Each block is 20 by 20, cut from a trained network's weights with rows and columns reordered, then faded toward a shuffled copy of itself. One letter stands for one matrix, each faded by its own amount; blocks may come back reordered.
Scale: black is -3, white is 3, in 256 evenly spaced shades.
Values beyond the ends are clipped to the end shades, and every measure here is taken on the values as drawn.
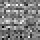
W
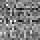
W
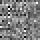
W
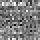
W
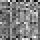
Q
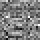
W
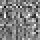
Q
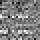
W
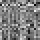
Q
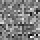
W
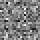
W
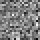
W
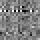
Q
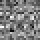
W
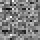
W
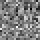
W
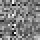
W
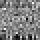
W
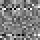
Q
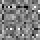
Q
